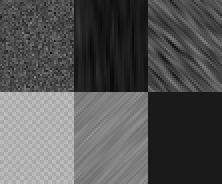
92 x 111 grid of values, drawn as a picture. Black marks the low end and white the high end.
It is made of 2 by 3 panels. Panel 1,1: low, fine-grained. Panel 1,2: very low, streaked downward, faint in contrast. Panel 1,3: low, slanting down to the right. Panel 2,1: high, checkered, faint in contrast. Panel 2,2: middling, slanting up to the right, faint in contrast. Panel 2,3: very low, flat.
